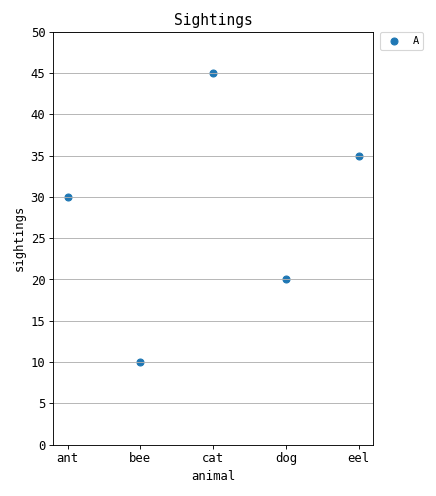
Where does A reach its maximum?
cat
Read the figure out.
Title: Sightings
x-axis: animal, ticks ant bee cat dog eel
y-axis: sightings, ticks 0 5 10 15 20 25 30 35 40 45 50
Legend: A
Values:
A: 30 10 45 20 35
